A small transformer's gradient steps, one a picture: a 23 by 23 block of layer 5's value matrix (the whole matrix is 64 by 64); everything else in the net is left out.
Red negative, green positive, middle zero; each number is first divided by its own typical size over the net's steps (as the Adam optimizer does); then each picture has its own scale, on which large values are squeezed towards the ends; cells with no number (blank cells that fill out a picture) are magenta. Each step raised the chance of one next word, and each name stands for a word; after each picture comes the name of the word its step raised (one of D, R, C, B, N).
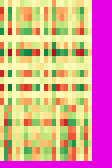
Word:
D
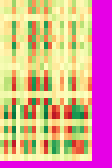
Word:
D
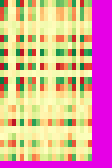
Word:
D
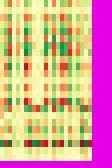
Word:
D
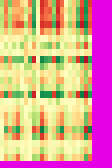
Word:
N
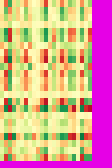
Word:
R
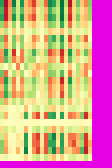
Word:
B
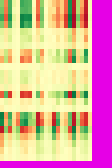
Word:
N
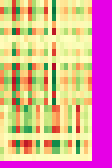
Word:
D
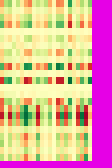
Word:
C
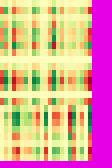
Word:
C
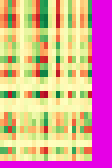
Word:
N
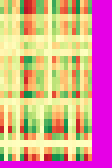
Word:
N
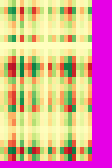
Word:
R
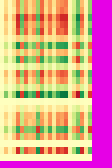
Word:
N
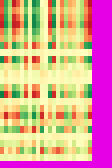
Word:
N
